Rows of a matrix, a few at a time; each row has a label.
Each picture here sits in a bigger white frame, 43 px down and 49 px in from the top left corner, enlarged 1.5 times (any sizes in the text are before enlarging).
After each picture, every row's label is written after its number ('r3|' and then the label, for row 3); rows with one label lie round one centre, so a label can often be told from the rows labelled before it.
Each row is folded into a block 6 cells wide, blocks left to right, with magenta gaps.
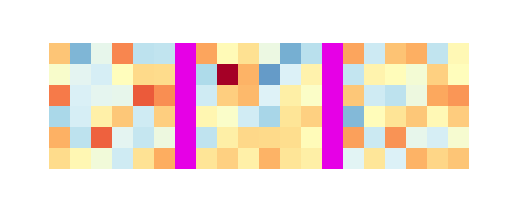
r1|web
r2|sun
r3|web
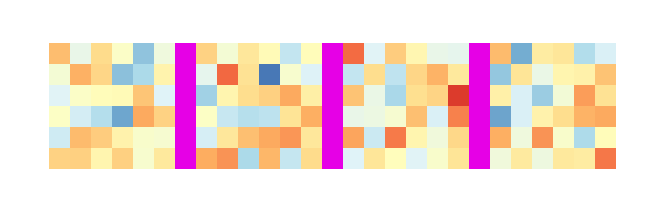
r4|sun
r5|sun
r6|web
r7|web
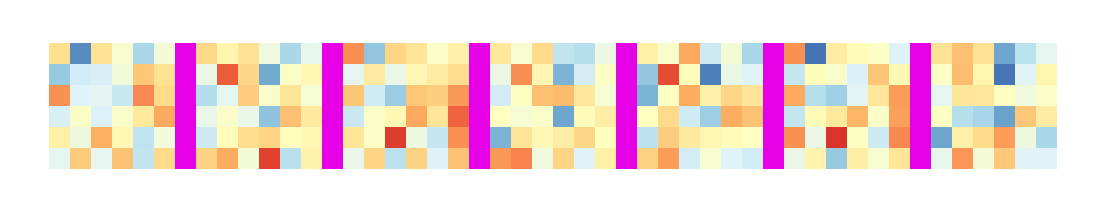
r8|web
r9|sun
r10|web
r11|sun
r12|sun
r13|web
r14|sun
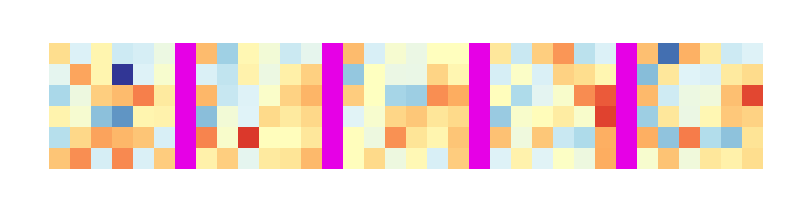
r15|sun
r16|web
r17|web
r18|web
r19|web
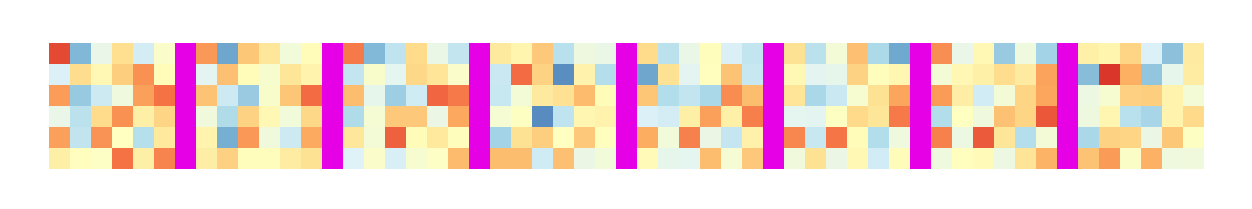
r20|web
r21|web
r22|web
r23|sun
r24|web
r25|web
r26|web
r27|sun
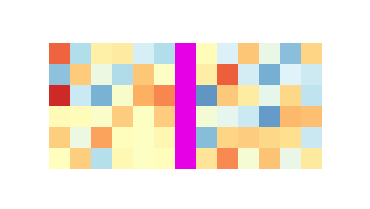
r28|web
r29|sun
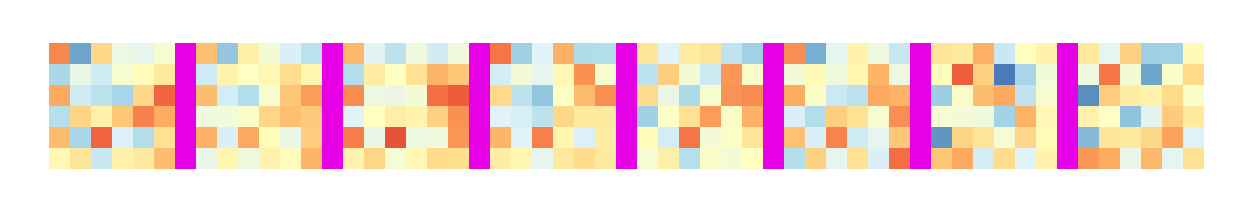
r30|web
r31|web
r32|web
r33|web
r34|web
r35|web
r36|sun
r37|sun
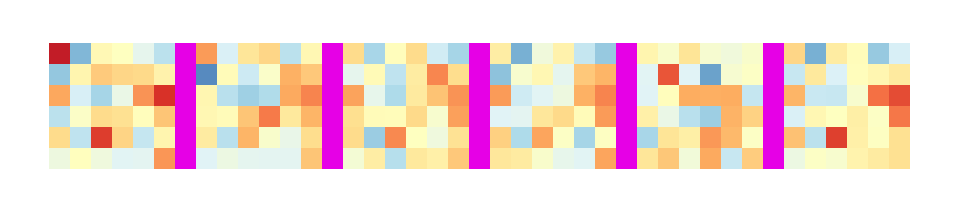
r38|web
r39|web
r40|web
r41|web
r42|sun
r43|web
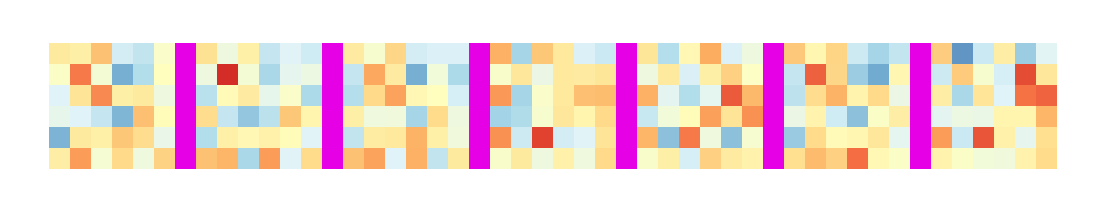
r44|sun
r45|sun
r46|sun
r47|web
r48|web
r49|sun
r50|web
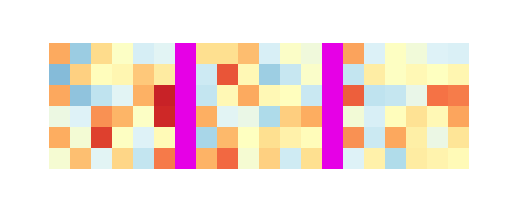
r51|web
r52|sun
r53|web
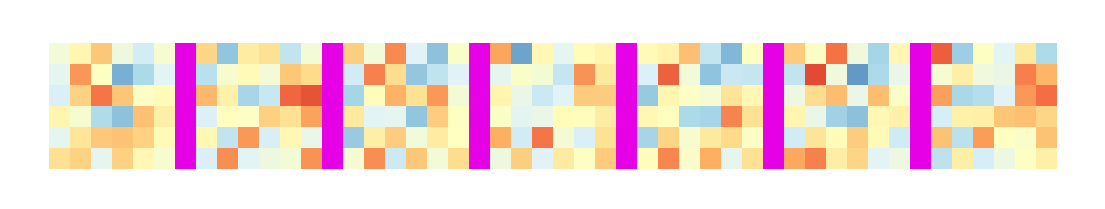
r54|sun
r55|web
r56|sun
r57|web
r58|sun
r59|sun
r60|web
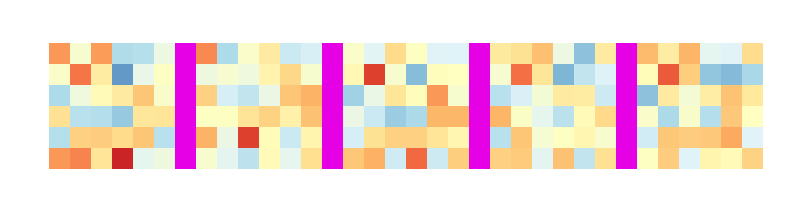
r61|sun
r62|web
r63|sun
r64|sun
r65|sun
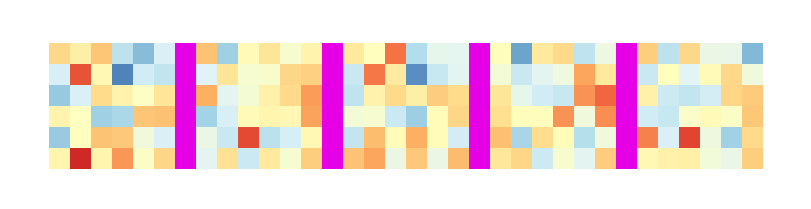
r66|sun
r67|web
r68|sun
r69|web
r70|web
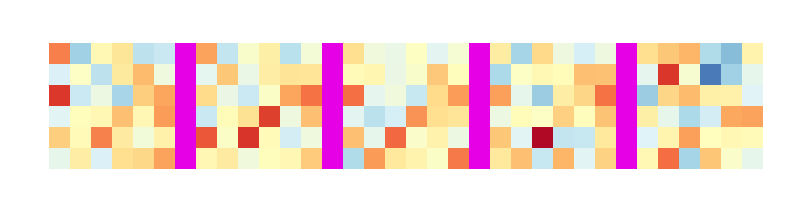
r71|web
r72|web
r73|web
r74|web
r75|sun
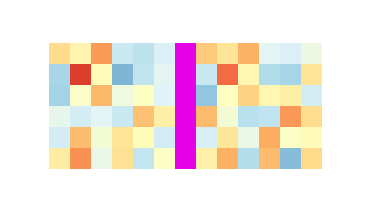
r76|sun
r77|sun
